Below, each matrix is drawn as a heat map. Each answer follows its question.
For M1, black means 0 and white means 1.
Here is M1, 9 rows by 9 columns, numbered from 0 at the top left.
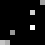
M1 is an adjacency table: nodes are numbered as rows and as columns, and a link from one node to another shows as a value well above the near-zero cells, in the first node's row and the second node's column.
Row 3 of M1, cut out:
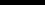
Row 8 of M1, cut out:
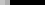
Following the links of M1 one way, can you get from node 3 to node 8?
no
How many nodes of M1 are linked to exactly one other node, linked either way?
4
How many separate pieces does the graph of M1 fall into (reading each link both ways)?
5
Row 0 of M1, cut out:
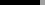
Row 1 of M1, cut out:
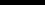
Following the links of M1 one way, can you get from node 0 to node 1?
yes
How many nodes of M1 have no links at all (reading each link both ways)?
3
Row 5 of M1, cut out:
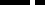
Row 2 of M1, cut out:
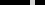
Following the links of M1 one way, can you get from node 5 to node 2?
yes
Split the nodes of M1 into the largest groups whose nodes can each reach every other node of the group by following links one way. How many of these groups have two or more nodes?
2
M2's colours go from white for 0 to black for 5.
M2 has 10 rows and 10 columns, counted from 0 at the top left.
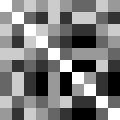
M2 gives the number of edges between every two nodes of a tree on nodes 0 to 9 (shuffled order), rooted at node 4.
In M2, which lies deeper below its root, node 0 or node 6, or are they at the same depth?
node 6
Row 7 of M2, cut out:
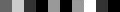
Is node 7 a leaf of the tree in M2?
yes
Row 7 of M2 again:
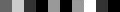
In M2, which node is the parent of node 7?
1
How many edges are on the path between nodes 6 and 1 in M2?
1
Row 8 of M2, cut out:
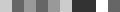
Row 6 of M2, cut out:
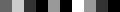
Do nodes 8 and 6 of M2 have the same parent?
no
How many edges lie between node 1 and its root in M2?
1
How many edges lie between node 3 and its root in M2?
3
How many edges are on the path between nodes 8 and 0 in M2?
1
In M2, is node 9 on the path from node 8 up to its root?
no
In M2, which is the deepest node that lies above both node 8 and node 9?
0
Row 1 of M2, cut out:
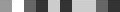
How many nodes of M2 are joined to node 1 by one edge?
3
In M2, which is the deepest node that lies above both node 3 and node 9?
2
